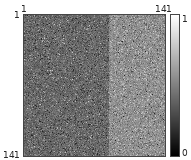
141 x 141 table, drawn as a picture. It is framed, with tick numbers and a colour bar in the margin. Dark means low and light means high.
Average level on the scale: 50%. Seam: vertical, 60% of the way across, the right part higher. Stripes: none. Histogram: bell-shaped.
